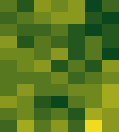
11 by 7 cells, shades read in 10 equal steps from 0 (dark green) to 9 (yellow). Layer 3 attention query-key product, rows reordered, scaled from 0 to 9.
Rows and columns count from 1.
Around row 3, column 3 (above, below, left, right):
4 3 2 3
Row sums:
20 20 12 16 20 22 22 28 23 24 32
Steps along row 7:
same same up down up up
